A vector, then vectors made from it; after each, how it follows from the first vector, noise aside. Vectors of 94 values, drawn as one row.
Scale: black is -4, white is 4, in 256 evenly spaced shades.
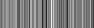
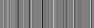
partly zeroed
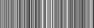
sign-scrambled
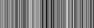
sign-scrambled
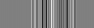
partly zeroed
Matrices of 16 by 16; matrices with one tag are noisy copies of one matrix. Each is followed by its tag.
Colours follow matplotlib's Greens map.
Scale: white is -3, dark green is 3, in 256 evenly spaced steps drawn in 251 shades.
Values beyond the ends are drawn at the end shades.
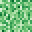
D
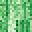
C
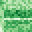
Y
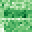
Y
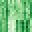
C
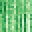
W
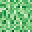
D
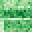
Y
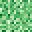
D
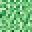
D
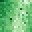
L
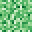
D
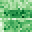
Y
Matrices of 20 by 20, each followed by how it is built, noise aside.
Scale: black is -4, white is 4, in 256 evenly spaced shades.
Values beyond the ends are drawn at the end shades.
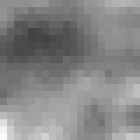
smooth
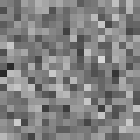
noise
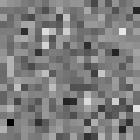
noise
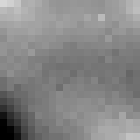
smooth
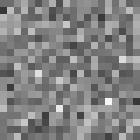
noise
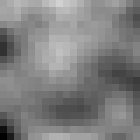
smooth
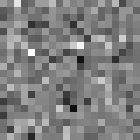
noise
